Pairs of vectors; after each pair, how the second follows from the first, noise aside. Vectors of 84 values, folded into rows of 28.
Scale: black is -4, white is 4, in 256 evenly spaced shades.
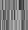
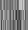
negated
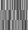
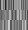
negated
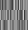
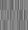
shrunk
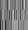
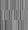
shrunk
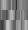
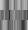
wrapped around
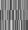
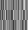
wrapped around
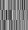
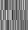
negated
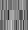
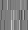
partly zeroed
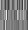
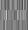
shrunk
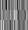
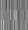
shrunk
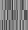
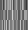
negated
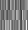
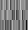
negated
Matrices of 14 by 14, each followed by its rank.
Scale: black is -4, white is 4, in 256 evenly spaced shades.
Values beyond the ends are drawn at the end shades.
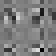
two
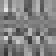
two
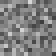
full rank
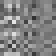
two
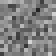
full rank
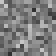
full rank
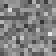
full rank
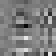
two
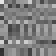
two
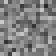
full rank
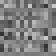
two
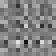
two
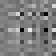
two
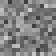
full rank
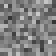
full rank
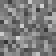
full rank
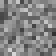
full rank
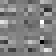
two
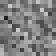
full rank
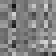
two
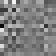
two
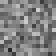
full rank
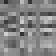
two
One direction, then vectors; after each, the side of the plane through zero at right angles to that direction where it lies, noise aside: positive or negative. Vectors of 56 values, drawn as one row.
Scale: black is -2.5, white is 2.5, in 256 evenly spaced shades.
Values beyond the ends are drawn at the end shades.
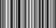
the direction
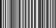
positive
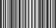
positive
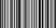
positive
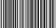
negative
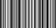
positive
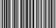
negative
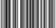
negative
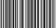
negative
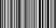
positive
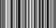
positive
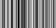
positive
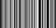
positive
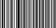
positive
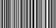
negative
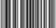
negative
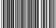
negative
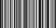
positive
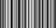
positive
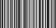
positive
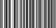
negative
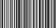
positive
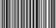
negative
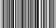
negative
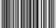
negative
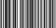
negative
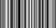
positive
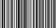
positive
